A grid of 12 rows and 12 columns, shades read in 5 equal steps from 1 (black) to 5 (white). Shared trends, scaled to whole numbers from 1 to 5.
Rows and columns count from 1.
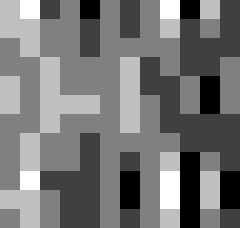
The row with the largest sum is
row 6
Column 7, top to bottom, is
2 2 3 4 4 4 4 3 2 1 1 2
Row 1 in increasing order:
1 1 2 2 2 3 3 3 4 4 5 5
